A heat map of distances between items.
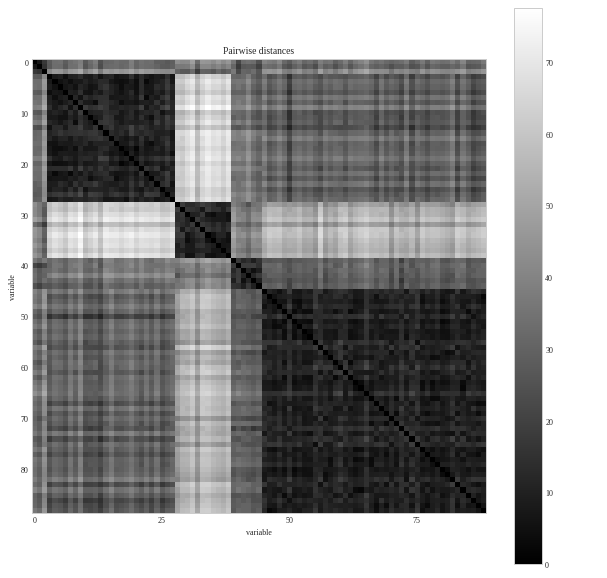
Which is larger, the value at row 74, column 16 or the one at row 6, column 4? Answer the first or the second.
the first
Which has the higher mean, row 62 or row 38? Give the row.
38
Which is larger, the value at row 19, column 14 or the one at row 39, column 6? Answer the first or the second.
the second
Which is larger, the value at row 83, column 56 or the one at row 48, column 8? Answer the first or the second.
the second
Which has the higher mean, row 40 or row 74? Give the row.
40
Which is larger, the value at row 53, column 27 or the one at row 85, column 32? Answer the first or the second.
the second
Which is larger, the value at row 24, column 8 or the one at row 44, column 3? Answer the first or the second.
the second
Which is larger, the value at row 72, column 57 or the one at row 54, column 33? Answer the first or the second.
the second
